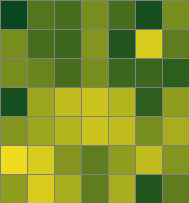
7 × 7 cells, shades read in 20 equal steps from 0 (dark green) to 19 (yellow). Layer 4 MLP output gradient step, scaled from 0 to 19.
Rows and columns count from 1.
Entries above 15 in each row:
0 1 0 1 1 2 1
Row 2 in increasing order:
2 4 5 7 9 10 17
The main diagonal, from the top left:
0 5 5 16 15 15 7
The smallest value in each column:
0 5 4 7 2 1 3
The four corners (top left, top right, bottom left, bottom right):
0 9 11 7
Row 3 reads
9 8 5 9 4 4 3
